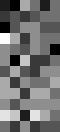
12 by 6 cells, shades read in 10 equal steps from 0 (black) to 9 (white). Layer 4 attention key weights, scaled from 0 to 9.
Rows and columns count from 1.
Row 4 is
9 6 2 5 4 4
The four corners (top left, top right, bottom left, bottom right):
1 4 4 3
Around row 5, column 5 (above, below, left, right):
4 2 5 0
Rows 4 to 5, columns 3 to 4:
2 5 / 3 5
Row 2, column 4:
3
